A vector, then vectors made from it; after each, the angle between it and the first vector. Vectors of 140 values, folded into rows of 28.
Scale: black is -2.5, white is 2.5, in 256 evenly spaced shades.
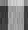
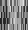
partly aligned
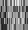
partly aligned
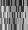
partly opposed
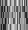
partly aligned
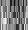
partly opposed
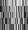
partly aligned
